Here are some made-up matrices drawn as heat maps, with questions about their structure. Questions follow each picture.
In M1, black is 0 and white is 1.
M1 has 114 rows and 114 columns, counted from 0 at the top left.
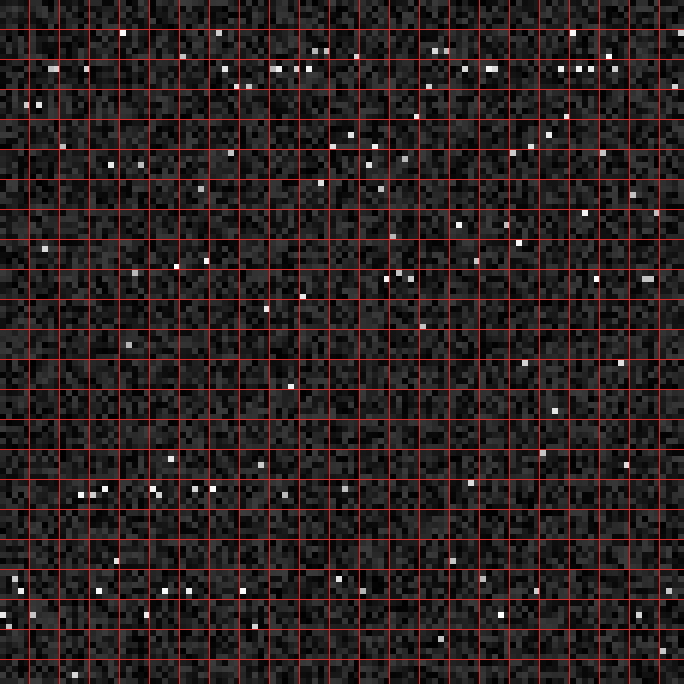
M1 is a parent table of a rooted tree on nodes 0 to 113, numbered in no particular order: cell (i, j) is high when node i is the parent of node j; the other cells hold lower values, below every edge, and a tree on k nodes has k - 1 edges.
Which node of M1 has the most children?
11
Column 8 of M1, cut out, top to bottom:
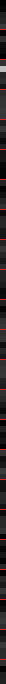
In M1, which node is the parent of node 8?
11
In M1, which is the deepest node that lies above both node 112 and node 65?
14
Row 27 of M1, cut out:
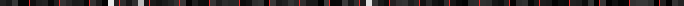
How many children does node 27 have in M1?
3
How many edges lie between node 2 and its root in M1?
2
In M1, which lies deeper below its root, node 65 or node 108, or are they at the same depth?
node 65
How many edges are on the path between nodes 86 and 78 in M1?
6
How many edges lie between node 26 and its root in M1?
2
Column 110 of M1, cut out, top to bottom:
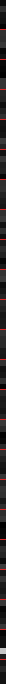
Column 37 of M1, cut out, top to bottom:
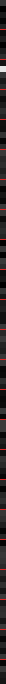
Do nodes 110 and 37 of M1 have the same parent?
no
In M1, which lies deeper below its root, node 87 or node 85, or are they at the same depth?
the same depth
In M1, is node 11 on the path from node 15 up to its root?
yes
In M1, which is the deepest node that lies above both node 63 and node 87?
98
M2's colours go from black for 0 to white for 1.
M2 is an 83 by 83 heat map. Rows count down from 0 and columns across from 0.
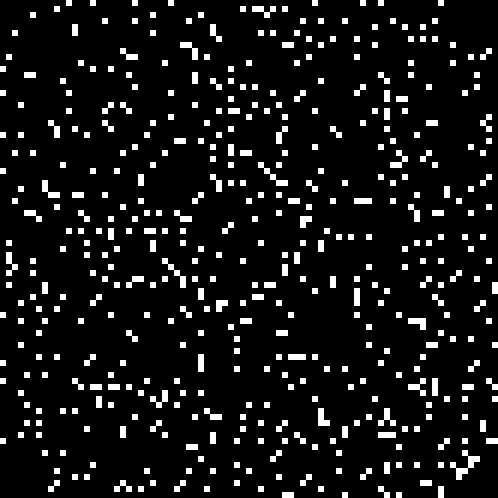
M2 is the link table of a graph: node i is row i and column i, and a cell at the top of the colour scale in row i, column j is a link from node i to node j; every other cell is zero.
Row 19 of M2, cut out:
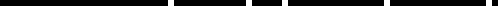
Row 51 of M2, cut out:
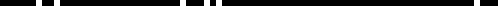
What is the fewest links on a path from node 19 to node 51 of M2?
3
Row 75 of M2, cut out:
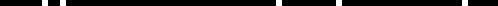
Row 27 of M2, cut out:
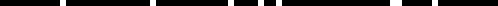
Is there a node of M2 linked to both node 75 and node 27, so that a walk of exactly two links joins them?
yes
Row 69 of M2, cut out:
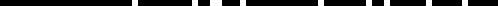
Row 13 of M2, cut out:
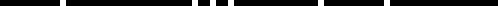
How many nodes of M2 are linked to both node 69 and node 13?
4
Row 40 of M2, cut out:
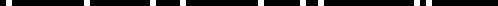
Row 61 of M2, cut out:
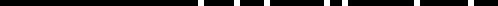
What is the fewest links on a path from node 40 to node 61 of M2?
2
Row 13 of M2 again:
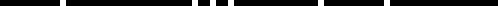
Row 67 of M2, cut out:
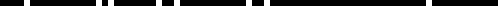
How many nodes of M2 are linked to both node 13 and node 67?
0
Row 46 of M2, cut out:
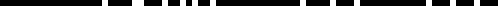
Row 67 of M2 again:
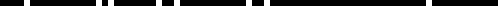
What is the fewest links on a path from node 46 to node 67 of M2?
2
